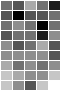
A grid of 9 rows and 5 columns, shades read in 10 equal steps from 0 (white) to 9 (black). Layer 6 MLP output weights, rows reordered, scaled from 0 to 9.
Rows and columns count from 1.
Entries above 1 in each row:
5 5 5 5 5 5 5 5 4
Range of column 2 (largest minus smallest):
6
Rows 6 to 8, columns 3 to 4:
4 4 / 4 5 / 4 4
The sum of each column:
37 46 42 46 40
